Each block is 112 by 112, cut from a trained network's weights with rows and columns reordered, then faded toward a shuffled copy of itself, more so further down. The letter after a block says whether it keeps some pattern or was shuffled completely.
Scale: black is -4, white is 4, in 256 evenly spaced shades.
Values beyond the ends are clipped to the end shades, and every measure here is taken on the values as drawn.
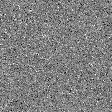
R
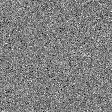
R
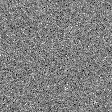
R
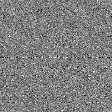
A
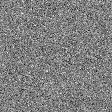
R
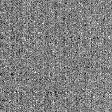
A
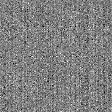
A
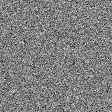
R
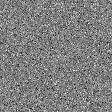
R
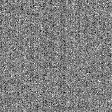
A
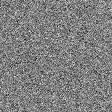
R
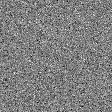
R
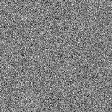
A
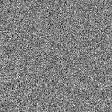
A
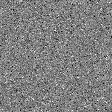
R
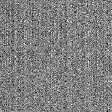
A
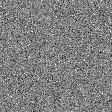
R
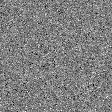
R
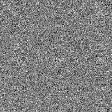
A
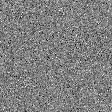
R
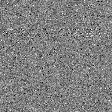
A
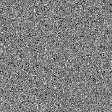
A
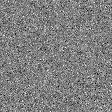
R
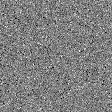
R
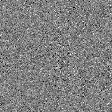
A
